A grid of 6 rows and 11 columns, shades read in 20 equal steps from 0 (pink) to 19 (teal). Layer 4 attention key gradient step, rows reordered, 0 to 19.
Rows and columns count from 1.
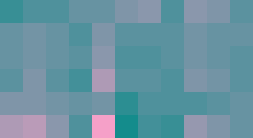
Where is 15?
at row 4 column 4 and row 6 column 7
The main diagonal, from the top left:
16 11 12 15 11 19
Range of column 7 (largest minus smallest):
6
